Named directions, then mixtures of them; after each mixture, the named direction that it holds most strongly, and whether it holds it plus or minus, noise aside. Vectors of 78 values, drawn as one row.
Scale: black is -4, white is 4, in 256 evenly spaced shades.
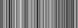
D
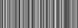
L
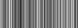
D, minus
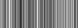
D, minus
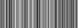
D, plus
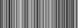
D, plus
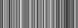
D, plus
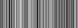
D, plus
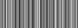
L, plus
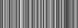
L, plus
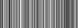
D, plus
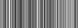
D, minus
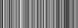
L, plus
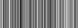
D, minus
